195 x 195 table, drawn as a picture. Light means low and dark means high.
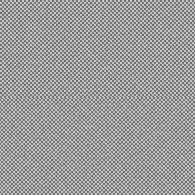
Slope: none. Grain: checkered. Seam: none. Average level on the scale: 40%. Symmetry: a half turn. Odd rows or columns: none.
